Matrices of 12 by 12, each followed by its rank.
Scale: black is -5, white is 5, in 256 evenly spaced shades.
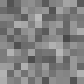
full rank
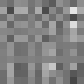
two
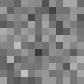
full rank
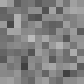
full rank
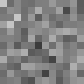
full rank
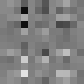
two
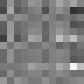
two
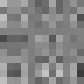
two
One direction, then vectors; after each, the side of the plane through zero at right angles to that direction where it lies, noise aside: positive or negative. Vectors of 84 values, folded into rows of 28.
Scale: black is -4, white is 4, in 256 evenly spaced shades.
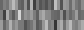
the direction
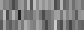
negative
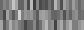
positive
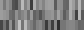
negative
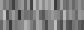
negative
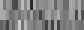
negative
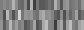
positive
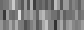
positive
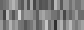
positive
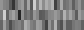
negative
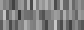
negative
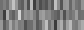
positive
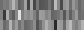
positive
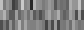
negative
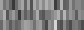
negative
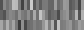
positive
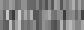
positive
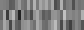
negative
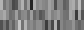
negative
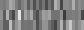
positive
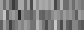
negative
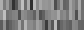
negative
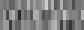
negative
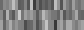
positive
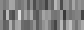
positive
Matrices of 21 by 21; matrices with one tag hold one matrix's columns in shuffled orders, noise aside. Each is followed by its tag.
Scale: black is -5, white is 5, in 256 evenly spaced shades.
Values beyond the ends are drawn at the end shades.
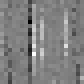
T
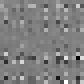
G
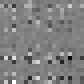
G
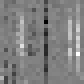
T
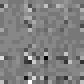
G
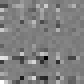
G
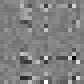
G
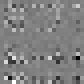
G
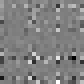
G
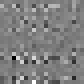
G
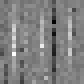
T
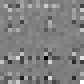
G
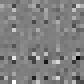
G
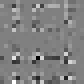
G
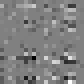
G
